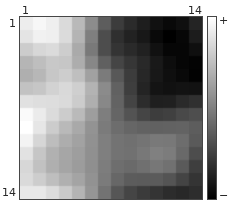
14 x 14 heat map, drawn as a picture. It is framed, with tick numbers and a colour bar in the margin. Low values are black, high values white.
Grain: blotchy. Histogram: flat. Odd rows or columns: none. Ninth with the lowest average: top right. Slope: up to the left.
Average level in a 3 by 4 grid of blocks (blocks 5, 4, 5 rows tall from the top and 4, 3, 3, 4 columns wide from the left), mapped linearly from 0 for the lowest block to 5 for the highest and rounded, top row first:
5 3 1 0 | 5 4 2 1 | 5 3 2 2
